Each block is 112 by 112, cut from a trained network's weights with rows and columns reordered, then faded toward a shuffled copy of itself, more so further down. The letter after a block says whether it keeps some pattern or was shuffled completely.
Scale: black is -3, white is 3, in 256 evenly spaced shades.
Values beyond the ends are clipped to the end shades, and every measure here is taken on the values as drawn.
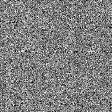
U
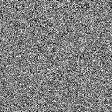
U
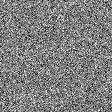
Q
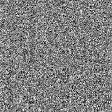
U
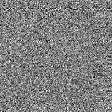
U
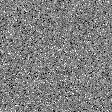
Q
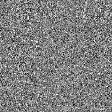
U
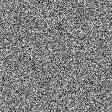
Q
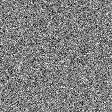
Q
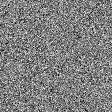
Q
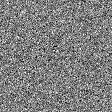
Q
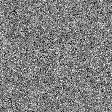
Q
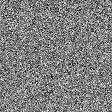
Q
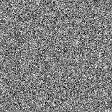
U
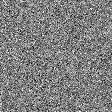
Q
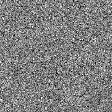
U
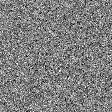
Q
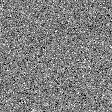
Q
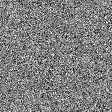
Q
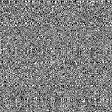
U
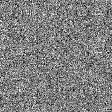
U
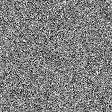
Q
